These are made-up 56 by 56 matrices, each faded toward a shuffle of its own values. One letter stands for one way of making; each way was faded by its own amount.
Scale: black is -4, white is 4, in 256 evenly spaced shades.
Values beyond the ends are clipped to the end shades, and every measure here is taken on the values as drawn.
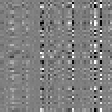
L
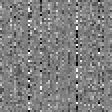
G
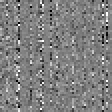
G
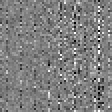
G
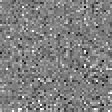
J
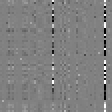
L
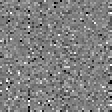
J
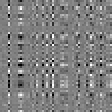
L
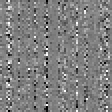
G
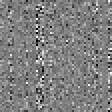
G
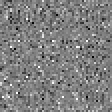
J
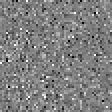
J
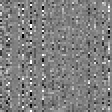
G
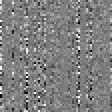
G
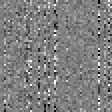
G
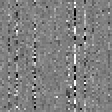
G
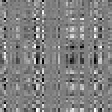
L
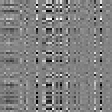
L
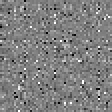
J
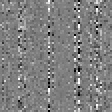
G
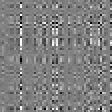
L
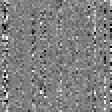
G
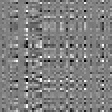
L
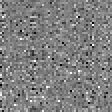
J
